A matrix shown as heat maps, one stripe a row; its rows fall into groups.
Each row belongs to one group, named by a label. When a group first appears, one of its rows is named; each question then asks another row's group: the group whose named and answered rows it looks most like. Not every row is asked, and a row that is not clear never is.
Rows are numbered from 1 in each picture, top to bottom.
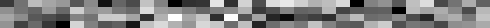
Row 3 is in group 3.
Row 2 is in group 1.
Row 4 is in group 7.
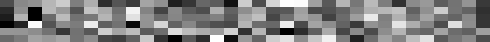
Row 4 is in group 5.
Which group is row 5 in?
3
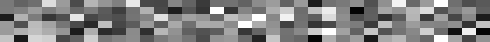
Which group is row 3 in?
5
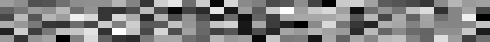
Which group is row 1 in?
3
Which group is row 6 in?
7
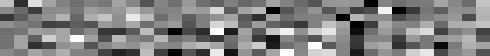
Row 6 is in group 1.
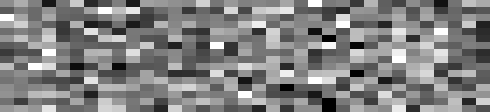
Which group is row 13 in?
3
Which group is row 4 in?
5
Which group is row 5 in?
7
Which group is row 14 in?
1
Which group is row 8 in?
7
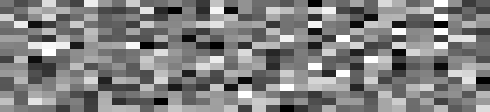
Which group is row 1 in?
7
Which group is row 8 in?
1
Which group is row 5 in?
7
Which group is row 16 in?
3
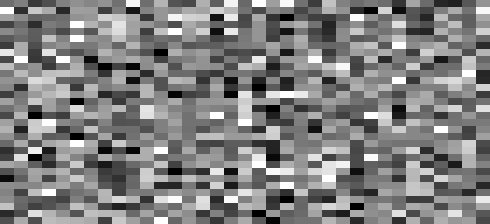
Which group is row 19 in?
7
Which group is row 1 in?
5
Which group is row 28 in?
1
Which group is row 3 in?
3
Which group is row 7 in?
7
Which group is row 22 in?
5
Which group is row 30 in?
5
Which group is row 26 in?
5
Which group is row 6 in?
1
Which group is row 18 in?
1
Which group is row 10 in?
5
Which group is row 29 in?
3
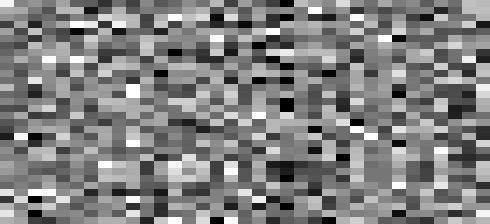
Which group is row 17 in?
5
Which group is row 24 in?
3
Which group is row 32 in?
3
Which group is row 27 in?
7
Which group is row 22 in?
7
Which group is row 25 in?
3
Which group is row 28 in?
1
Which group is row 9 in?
1
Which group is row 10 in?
3
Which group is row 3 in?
3
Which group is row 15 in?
3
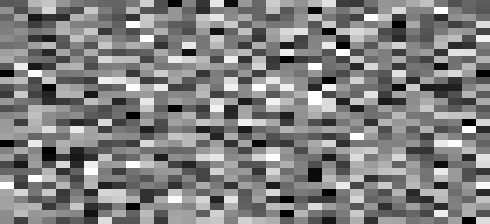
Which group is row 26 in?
7
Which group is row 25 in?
7
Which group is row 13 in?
5
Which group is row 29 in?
3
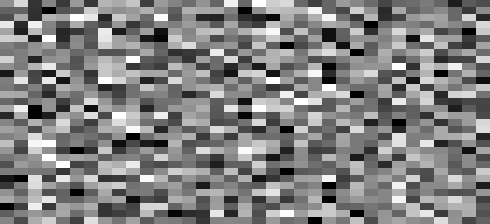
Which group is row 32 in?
7
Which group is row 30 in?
5
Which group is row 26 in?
5
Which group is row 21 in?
1
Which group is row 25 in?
3
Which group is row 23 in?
1
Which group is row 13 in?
5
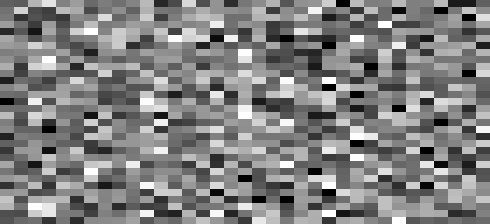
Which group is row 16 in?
1
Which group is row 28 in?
3
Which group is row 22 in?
5
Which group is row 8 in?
1
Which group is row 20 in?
7
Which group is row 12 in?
5
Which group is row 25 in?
7
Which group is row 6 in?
3
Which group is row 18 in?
5
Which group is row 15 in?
5
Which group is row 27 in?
5
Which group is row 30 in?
1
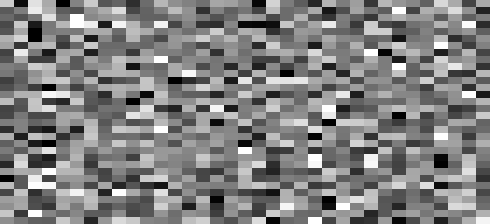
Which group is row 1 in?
7
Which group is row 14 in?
1
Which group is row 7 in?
7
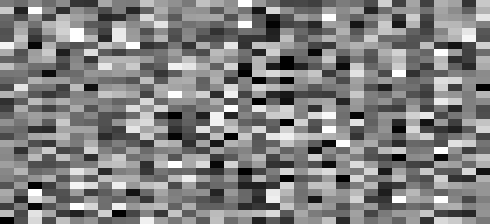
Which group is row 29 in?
7
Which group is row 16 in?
5
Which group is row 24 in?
3
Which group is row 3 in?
5
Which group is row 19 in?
5
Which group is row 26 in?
3
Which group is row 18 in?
5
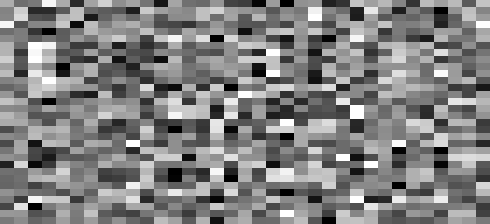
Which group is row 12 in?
1
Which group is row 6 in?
3
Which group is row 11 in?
7
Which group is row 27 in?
5
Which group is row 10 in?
7
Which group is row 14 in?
1
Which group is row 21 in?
7
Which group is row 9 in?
1
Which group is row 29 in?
7
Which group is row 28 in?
3
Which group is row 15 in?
3
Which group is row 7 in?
1
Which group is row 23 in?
3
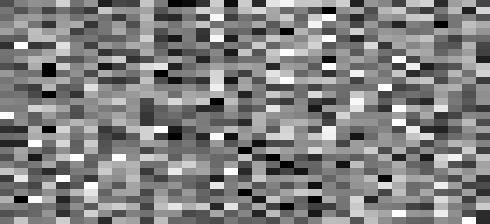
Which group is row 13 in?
7
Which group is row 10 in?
5
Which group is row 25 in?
3
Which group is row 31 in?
7
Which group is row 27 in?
7
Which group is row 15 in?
3
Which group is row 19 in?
5
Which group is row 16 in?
7
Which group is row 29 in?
7
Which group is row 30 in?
3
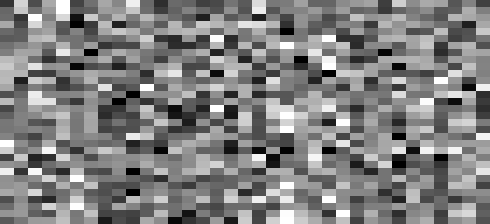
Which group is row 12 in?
7
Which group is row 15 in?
1
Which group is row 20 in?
5
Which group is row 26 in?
1
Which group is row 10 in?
1
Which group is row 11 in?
3
